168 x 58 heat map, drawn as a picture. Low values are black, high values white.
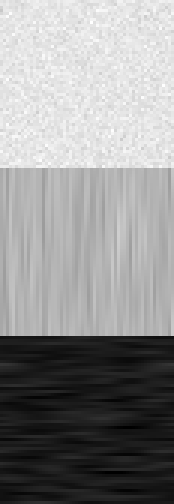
It is made of 3 by 1 panels. Panel 1,1: very high, fine-grained, faint in contrast. Panel 2,1: high, streaked downward, faint in contrast. Panel 3,1: very low, streaked across, faint in contrast.
